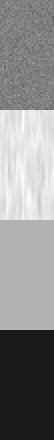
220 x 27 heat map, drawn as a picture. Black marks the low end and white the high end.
The table splits into 4 rows of 1 panel. Panel 1,1: middling, fine-grained, faint in contrast. Panel 2,1: very high, streaked downward, faint in contrast. Panel 3,1: high, flat. Panel 4,1: very low, flat.
